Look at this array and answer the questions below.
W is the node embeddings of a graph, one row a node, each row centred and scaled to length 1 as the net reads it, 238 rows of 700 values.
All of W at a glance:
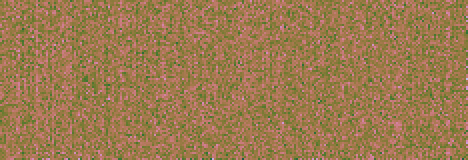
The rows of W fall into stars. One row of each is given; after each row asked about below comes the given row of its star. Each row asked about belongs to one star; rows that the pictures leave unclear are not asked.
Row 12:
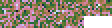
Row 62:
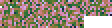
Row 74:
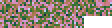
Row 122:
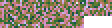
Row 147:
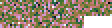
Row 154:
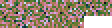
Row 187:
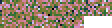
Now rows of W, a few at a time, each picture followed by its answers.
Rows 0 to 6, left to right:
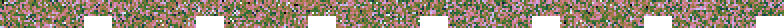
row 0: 122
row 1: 187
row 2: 74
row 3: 12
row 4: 122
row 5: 74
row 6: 74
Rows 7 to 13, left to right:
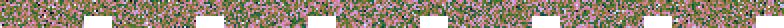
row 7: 147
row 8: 122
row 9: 147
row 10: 147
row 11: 154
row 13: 12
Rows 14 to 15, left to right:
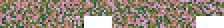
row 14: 74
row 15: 154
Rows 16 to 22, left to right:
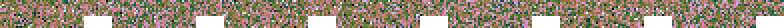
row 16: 62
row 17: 122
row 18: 62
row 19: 122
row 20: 187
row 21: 187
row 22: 74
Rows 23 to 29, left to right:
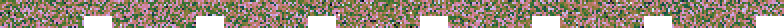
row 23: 62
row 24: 154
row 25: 154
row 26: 122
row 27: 147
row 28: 154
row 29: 62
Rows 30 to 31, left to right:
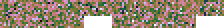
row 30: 154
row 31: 74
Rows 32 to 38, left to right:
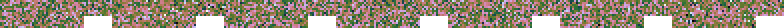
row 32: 12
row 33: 12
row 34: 147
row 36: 74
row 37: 147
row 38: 62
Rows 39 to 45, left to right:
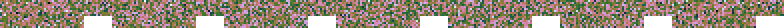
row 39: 154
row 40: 154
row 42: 187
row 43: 187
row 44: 122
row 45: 154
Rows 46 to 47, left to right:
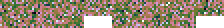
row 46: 62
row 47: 74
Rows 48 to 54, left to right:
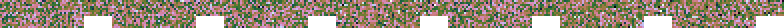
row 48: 74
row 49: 62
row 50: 62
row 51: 12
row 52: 74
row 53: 187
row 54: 187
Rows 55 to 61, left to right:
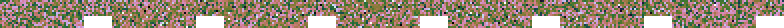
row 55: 187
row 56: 74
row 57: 12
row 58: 122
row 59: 74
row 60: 154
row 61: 62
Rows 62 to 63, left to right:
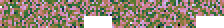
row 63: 147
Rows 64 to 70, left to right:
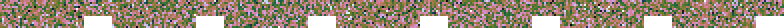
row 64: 187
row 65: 122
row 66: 62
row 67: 187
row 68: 154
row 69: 147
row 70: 154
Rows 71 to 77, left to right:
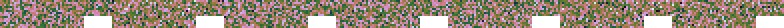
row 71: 12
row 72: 187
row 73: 12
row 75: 122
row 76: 122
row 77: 154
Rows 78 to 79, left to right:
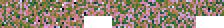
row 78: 122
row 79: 154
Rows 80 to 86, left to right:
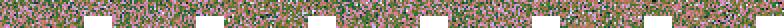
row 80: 62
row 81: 122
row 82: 12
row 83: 122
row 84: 122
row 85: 74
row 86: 147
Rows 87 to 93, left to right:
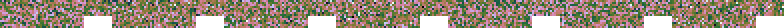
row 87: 12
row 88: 122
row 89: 154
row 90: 74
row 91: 62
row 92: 187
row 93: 12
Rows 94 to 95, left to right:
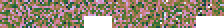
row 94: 62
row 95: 12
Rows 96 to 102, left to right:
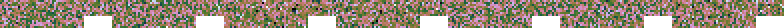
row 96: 187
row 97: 62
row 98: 74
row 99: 154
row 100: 154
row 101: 62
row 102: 12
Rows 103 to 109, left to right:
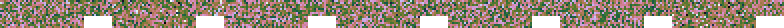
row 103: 74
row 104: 62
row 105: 12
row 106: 154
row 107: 74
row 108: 74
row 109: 62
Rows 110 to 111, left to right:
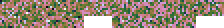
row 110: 187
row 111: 154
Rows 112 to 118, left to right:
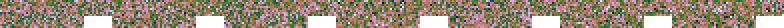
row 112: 122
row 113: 12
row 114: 62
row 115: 122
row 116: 154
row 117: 147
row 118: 147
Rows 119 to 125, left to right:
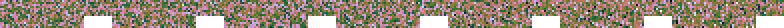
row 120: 62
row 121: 147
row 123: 154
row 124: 187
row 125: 74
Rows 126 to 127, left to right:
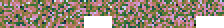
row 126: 12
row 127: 187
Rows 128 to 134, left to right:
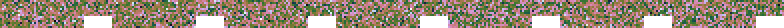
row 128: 122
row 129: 122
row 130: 154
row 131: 154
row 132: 122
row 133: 154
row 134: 12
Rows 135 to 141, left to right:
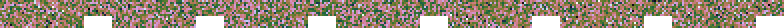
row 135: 147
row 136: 122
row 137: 74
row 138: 154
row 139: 122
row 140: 74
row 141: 12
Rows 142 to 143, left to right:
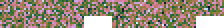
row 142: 147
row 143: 154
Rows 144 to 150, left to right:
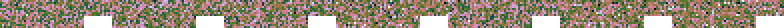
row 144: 154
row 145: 147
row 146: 74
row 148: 74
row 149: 147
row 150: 62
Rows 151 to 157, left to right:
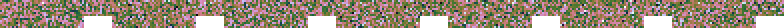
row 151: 187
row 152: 122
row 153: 12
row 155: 12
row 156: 62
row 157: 154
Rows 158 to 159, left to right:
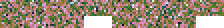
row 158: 154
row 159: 147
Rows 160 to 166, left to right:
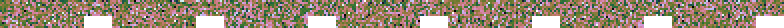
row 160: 12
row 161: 62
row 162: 122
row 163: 122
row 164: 12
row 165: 187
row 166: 12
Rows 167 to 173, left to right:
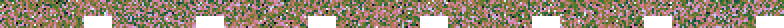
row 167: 62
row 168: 187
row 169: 147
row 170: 62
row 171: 187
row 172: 62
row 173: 62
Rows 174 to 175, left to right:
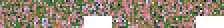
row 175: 12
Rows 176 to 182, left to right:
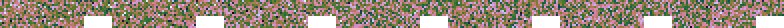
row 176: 12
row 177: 187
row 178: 154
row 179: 12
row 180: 122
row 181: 154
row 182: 62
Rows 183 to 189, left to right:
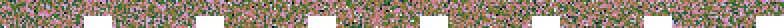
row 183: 62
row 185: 122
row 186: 62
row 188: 154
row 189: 147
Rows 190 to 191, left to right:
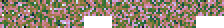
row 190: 122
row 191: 74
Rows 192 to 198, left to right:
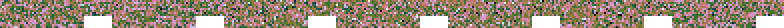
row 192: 147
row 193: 187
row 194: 154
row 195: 154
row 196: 74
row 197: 147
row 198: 154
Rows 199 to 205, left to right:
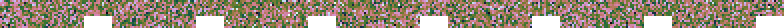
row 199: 12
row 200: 187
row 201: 62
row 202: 122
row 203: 154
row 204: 147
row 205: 12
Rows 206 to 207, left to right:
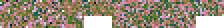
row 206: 147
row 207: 187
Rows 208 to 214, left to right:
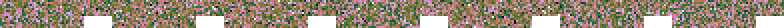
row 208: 12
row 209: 147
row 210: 12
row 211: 187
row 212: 147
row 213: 12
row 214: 187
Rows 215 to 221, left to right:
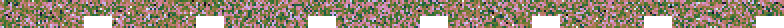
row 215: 154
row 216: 12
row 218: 154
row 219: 147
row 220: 154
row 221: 154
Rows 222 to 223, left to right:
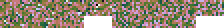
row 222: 12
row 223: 122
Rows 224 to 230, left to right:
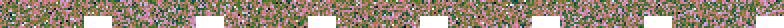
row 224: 74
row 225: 12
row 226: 62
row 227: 187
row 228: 122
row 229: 122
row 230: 122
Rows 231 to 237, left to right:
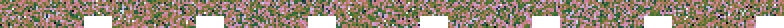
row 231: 187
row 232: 74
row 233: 187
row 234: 187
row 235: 147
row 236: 74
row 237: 187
